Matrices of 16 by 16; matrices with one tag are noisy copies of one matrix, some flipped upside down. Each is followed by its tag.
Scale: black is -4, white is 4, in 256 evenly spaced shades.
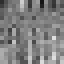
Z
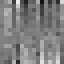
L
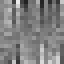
L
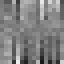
L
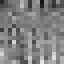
Z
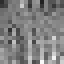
Z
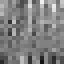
Z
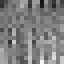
Z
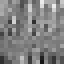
Z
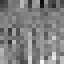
Z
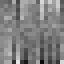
L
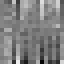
L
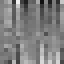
L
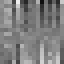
L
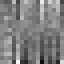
L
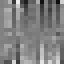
L
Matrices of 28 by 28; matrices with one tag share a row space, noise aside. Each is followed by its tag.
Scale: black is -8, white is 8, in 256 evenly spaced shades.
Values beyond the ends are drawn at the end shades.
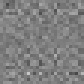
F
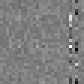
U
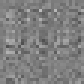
F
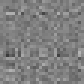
F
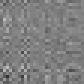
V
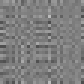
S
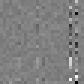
U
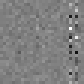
U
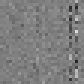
U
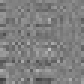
S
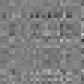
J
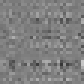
J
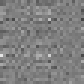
S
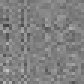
V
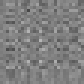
F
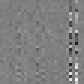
U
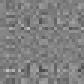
F
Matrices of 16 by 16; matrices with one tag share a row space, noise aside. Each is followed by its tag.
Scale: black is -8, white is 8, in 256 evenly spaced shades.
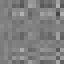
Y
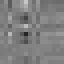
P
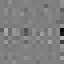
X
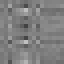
P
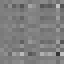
Y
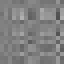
Y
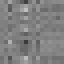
P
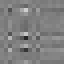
P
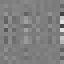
X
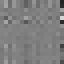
X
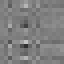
P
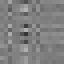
P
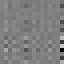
X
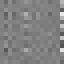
X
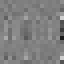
X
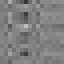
P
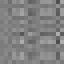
Y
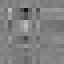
P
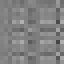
Y
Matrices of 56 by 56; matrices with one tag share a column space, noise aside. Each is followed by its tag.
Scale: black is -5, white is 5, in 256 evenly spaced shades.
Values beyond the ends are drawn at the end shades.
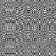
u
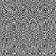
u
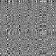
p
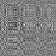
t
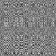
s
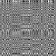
p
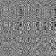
t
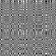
p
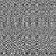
s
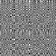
p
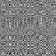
s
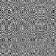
u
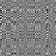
u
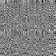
p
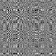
u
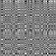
p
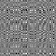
u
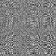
s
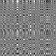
p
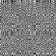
p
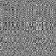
t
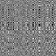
t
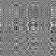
t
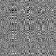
u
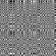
p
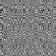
u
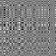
t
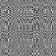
u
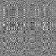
t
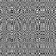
u
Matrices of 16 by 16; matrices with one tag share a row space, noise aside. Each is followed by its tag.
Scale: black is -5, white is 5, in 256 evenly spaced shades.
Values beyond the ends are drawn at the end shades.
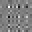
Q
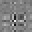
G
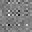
Q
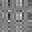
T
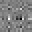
T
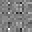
T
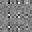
Q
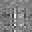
G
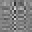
G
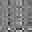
T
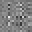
T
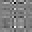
G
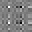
T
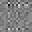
Q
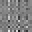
Q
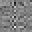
G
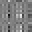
T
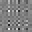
Q
